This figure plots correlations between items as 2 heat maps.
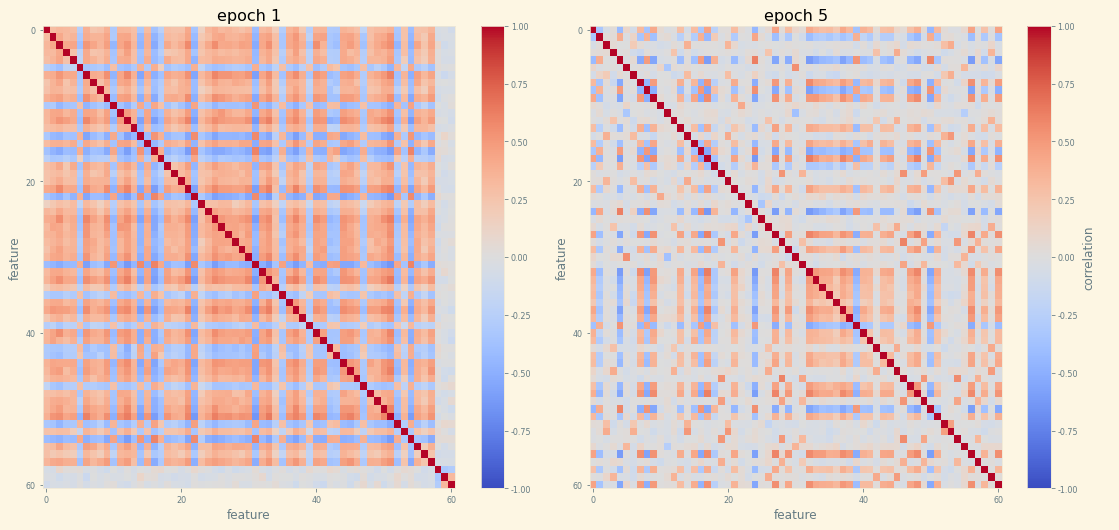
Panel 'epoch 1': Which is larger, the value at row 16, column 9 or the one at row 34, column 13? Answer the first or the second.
the second
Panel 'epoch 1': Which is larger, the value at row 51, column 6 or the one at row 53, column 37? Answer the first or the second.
the first
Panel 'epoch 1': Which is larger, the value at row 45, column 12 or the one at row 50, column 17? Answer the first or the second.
the first
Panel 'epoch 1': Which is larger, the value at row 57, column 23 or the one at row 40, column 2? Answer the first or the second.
the second
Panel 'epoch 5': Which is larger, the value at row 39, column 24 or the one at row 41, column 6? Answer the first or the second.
the first
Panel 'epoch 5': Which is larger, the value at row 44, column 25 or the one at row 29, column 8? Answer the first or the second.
the first
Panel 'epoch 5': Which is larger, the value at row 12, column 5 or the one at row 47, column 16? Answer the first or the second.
the first
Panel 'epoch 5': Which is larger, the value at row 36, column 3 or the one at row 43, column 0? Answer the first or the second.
the second
